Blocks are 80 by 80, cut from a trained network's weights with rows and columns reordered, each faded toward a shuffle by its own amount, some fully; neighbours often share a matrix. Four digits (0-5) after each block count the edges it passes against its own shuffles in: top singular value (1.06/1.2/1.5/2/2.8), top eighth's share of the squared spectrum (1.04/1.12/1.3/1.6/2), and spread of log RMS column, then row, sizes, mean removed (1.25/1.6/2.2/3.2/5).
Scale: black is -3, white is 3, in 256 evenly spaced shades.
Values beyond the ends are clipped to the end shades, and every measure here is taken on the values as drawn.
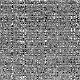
3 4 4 1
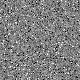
0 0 0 0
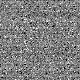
2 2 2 0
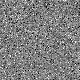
0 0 0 0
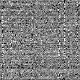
3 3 3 1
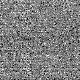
2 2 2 0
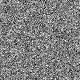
1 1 0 0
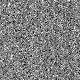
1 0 0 0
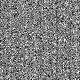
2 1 0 0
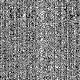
4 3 1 3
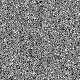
0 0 0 0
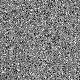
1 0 0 0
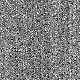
2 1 0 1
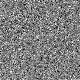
0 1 0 0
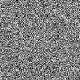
4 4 2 2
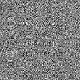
4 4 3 2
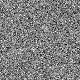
1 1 0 0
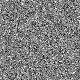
0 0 0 0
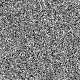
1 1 0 0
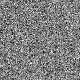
2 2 0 0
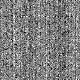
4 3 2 2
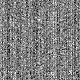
4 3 1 2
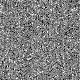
1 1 0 0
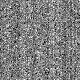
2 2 0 1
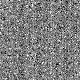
2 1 0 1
